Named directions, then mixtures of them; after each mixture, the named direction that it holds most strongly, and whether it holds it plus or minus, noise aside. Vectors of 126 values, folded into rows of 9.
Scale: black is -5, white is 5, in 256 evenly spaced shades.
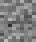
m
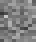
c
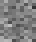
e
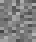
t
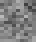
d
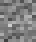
m, minus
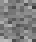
e, plus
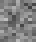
t, minus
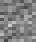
m, minus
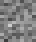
m, minus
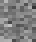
e, plus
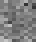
e, plus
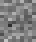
m, plus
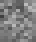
d, minus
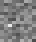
m, minus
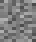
t, minus
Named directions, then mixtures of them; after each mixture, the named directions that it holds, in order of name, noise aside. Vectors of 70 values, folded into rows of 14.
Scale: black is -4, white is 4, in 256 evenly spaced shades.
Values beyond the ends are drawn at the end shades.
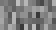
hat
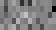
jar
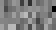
hat, jar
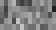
hat, jar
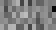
hat, jar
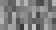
hat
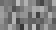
hat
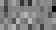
jar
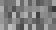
hat, jar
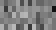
hat, jar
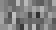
hat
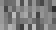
hat, jar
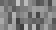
hat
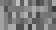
hat, jar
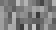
hat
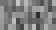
hat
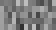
hat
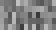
hat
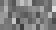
hat, jar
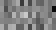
hat, jar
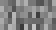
hat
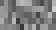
hat, jar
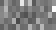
jar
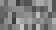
hat, jar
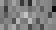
jar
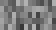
hat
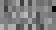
hat, jar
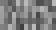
hat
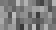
hat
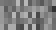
hat, jar
